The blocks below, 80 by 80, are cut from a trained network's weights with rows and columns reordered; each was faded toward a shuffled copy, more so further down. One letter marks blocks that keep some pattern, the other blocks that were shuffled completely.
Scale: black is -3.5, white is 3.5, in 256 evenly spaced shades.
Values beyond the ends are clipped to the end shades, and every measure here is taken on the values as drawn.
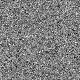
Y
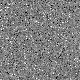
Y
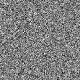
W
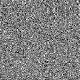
W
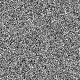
Y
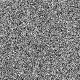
Y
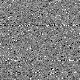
W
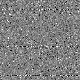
W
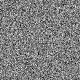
Y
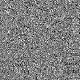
W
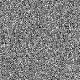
W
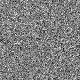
Y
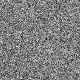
Y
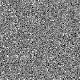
W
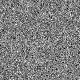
Y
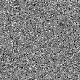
W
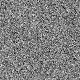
Y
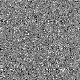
W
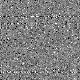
W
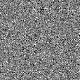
W
